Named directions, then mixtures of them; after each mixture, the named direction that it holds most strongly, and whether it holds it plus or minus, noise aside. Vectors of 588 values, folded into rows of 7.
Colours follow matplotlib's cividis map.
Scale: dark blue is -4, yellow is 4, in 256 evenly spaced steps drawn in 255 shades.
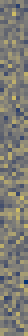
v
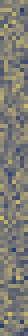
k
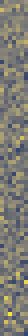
v, minus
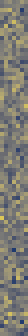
k, plus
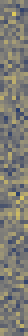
v, plus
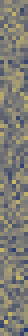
k, plus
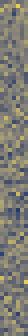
v, minus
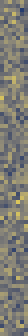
k, plus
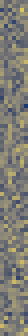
k, minus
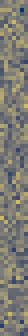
k, plus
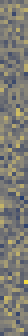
v, minus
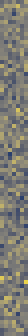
v, minus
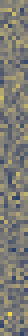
k, plus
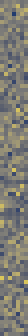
v, minus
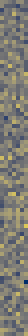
v, plus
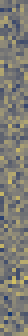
k, minus
